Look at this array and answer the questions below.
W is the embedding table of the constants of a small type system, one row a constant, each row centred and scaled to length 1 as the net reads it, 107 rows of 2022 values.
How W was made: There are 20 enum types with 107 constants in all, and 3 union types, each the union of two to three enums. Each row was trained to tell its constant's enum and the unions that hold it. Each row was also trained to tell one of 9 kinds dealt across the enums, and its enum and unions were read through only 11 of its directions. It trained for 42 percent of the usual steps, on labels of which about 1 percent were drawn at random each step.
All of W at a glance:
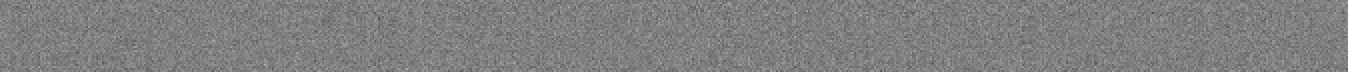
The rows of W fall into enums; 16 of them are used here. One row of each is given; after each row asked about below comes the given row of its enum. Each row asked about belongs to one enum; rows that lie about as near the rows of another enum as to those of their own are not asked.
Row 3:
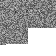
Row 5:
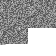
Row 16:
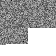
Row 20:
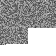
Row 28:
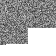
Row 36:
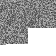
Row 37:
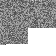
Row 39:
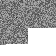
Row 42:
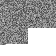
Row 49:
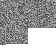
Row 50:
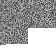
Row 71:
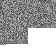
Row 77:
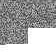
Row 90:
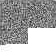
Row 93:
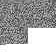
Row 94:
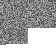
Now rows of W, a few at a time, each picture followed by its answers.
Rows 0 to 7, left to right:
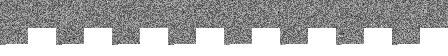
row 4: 16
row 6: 77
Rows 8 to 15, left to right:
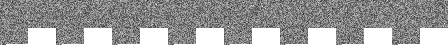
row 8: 42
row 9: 90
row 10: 36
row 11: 42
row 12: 90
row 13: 71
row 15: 71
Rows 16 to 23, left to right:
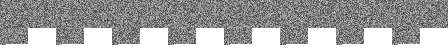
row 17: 16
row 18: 94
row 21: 94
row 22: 5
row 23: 16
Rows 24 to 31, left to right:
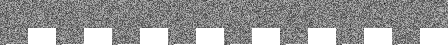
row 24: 49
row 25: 39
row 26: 16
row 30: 90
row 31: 71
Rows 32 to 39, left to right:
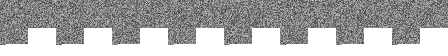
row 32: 49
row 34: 42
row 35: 90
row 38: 36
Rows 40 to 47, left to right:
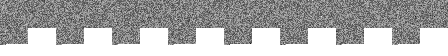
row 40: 28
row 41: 37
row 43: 39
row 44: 5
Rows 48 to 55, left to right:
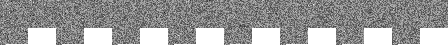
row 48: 90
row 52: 39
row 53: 28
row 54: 28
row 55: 94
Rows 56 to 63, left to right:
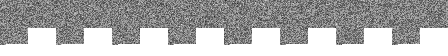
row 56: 90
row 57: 16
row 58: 49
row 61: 5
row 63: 28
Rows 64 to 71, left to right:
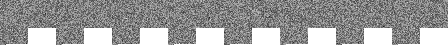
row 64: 5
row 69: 36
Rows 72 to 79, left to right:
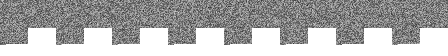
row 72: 5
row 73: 50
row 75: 28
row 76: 28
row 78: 49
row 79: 42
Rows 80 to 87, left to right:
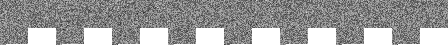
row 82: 20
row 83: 37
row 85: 37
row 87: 37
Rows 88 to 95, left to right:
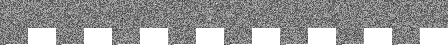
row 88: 94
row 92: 93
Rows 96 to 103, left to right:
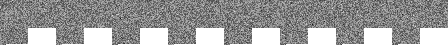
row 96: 37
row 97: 37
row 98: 94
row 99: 71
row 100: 5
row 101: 77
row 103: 94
